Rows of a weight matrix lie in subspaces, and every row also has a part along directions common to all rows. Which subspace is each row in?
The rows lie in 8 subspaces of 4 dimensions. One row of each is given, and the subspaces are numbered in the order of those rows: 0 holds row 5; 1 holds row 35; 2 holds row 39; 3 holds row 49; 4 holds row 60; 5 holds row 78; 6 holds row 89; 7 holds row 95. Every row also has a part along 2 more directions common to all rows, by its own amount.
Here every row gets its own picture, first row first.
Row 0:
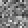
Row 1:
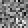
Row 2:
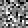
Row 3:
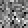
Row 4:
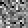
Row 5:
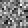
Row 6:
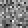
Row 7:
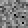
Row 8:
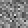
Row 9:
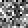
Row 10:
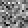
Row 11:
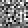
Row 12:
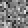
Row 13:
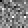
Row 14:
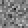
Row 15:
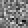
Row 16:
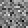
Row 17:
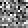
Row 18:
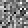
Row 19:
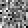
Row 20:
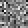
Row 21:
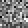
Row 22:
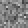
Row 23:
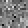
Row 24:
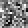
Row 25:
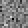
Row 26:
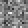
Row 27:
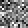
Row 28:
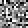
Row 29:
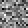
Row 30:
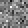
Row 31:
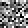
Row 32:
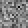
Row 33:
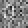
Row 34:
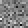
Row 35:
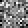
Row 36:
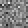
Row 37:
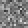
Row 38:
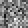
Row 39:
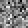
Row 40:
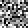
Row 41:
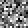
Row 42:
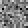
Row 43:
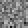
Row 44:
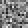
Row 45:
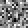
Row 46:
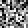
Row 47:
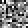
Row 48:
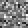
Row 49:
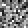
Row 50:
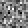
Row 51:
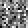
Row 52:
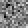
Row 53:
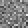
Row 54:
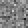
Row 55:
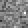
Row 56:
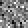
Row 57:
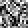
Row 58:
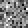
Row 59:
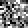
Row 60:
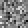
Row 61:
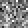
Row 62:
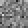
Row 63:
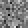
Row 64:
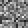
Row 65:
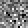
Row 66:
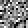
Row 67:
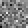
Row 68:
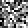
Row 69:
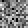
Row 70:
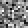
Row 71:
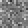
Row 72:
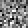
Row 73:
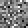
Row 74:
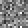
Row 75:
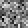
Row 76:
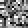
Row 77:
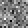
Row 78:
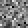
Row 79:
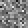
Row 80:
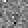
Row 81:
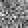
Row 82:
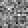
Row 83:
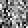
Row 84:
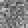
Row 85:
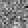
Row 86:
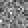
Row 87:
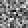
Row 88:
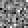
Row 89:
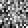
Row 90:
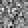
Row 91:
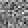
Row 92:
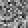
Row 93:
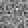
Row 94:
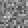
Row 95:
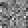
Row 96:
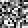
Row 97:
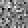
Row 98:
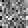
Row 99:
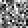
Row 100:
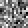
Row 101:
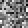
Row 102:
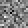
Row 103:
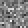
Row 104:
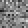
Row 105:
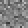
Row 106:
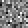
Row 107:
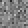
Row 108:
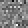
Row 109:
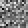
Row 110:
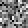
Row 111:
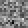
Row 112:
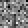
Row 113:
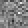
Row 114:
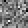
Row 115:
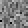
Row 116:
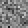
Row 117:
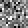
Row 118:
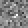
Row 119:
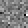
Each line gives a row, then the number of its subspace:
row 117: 7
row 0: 2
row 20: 4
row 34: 2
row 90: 0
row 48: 1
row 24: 6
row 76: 2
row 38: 6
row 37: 4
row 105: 2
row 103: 4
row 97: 7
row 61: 3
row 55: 1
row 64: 6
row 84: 1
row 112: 4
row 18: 4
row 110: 3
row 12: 4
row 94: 4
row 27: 7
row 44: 5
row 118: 0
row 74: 6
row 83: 6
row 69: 7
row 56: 2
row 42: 0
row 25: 3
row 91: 0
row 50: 6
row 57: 5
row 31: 7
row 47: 5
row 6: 5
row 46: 3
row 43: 0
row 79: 2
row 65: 4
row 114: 6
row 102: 3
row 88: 4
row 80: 3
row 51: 7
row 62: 2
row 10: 2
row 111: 3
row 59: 2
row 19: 6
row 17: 4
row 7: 2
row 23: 5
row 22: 0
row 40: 6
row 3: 3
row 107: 4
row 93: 6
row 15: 3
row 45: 5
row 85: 7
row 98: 7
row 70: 0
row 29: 1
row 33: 1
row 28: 5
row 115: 0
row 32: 3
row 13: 7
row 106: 5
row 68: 0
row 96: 0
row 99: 5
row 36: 5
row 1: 3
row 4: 2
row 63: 6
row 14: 3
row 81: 7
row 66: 6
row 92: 6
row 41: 0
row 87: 3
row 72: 3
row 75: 7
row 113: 0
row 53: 2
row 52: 1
